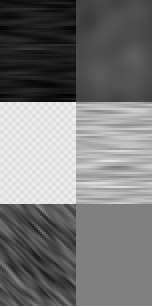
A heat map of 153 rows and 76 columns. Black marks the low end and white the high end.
The table splits into 3 rows of 2 panels. Panel 1,1: very low, streaked across, faint in contrast. Panel 1,2: low, smooth, faint in contrast. Panel 2,1: very high, checkered, faint in contrast. Panel 2,2: high, streaked across. Panel 3,1: low, slanting down to the right. Panel 3,2: middling, flat.
